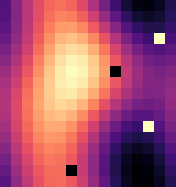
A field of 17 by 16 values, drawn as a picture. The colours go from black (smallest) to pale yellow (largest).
Four lone cells stand out: two far higher and two far lower than their neighbours. The ninth with the lowest average is the bottom right. On average the colour sits 50% of the way up the scale. The ninth with the highest average is the centre. The middle right is the smoothest part.
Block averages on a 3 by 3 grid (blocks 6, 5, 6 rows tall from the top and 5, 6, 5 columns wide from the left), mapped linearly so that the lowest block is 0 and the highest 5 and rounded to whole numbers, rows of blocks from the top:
341 | 452 | 330
